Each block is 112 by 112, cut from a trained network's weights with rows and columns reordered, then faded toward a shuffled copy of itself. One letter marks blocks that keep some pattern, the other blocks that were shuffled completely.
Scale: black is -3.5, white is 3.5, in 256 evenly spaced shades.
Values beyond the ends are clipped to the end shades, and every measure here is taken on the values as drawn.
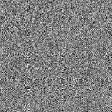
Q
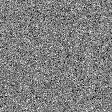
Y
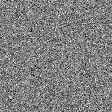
Y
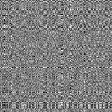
Q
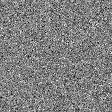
Y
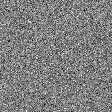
Y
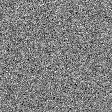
Y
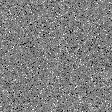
Y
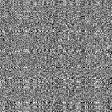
Q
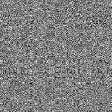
Q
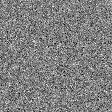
Y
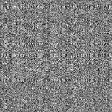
Q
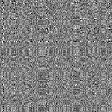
Q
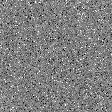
Y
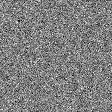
Y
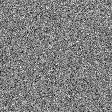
Y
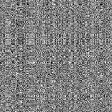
Q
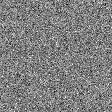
Y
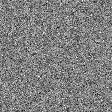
Y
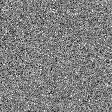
Y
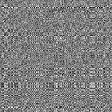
Q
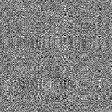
Q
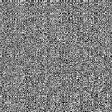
Q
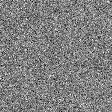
Y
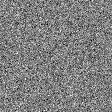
Y
